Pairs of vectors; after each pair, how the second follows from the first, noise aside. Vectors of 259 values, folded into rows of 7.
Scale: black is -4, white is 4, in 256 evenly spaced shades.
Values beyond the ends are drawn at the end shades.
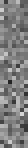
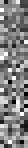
scaled up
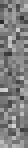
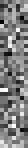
scaled up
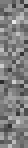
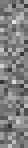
copied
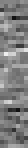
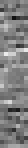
copied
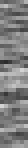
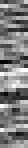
scaled up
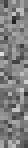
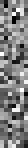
scaled up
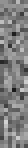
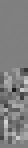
partly zeroed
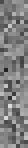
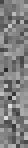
copied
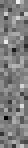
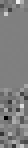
partly zeroed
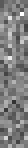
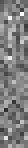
copied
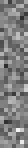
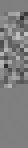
partly zeroed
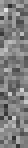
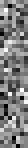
scaled up
